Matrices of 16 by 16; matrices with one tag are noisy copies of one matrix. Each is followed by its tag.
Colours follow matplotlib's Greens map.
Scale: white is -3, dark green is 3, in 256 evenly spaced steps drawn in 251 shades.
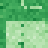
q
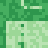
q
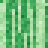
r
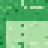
q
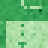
q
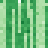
r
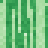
r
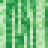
r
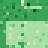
q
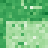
q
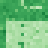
q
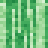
r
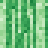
r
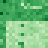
q
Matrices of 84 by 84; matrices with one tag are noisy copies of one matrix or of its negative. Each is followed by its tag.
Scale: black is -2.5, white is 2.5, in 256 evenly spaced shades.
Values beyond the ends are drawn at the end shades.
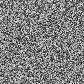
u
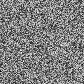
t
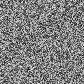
u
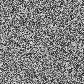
t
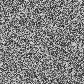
t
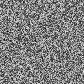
u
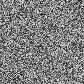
t
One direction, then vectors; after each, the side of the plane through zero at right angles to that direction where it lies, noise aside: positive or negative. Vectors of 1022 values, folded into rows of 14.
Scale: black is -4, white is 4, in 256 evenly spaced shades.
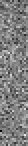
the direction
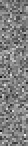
positive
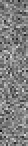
positive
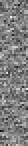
positive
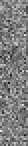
negative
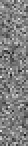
negative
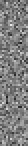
positive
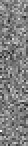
negative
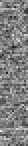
negative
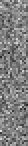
negative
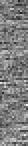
positive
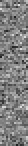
negative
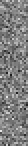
negative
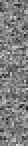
positive
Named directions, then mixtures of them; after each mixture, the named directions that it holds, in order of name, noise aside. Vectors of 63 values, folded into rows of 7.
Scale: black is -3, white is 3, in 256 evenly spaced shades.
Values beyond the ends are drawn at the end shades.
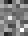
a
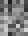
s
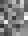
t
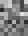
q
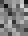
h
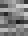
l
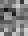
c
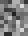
a, c, h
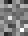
a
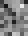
c, h, l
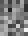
s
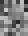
l, s, t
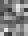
c, l, s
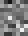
a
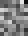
c, h, q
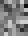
a, h, l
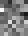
q, t
